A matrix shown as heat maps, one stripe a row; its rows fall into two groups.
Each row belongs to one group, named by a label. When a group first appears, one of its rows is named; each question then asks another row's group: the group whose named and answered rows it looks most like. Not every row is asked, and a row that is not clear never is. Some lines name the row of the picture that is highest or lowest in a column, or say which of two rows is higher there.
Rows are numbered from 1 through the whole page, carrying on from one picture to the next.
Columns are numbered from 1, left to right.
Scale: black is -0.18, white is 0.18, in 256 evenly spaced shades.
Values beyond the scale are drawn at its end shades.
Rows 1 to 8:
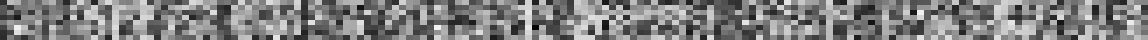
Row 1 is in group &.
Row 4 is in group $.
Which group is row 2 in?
$
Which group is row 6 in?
&
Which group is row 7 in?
&
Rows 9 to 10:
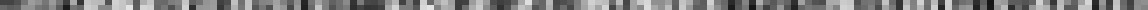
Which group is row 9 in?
$
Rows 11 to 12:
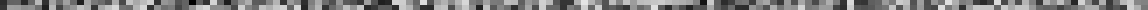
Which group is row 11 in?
$
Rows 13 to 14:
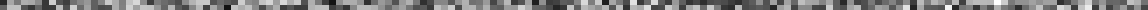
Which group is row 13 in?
&
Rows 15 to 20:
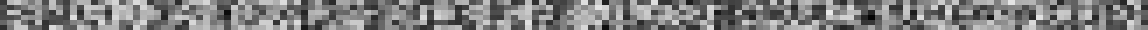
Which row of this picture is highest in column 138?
17
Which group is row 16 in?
$
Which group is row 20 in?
&
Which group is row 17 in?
$
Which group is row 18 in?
$
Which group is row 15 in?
&
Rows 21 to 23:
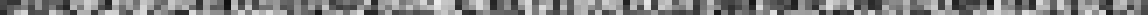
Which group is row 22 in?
$
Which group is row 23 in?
&
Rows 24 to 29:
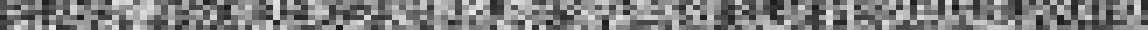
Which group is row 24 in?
$
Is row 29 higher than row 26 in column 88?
Yes
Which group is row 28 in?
&
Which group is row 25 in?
$
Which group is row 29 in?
&
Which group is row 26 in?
$
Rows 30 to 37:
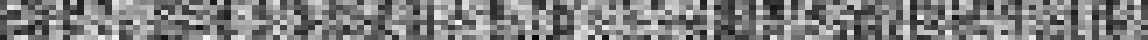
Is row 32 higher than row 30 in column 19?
No
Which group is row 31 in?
$
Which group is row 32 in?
$
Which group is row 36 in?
$
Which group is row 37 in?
&
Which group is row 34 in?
&
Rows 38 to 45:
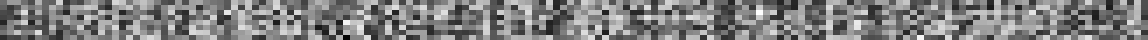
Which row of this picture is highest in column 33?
40
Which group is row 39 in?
$
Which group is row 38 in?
$
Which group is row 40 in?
&
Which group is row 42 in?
&
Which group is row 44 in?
&
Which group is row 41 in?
$
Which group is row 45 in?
$
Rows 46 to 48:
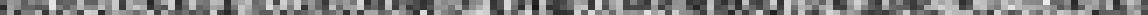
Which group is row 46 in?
&
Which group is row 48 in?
$
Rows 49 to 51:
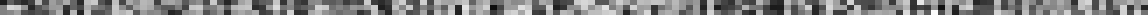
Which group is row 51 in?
$
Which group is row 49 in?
$
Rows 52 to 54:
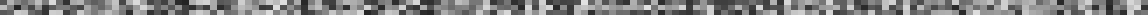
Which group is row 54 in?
&
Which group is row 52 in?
&
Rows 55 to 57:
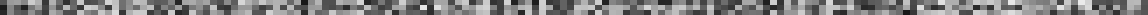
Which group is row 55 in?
&
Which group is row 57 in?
&
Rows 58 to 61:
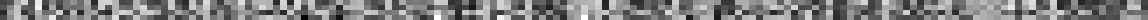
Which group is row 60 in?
$
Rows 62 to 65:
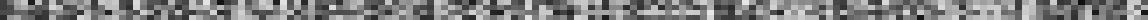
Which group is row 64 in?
$
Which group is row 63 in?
&
